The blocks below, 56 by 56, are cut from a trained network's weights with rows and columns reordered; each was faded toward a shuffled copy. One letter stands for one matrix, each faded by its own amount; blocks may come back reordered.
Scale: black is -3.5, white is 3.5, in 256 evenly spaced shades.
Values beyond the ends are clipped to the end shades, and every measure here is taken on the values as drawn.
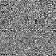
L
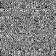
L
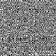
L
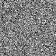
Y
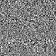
L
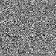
L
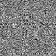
L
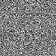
L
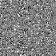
Y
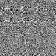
L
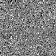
Y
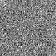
L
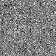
Y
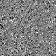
Y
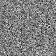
Y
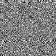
L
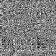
L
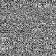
L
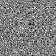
L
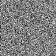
Y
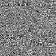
L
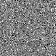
Y
